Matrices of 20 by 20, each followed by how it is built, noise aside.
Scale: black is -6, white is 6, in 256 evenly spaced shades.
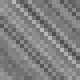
Toeplitz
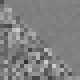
lower triangular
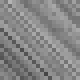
Toeplitz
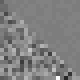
lower triangular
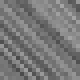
Toeplitz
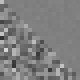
lower triangular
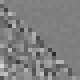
lower triangular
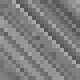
Toeplitz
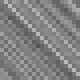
Toeplitz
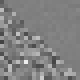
lower triangular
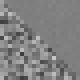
lower triangular
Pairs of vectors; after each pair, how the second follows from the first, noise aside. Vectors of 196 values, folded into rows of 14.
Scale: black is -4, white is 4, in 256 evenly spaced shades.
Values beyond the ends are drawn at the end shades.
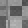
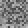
shuffled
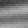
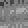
partly zeroed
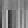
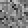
shuffled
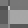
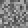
shuffled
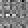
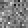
shuffled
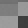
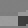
partly zeroed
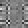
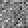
shuffled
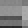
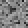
shuffled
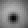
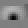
partly zeroed
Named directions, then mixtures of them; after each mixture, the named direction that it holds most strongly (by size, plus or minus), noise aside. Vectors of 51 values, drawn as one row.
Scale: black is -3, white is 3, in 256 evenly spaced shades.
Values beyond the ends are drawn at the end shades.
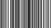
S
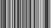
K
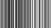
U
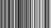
U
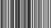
S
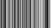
K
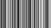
K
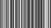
K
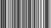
K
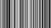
S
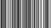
K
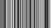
K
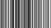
S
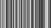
K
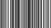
S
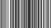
S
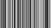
K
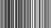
U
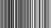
U
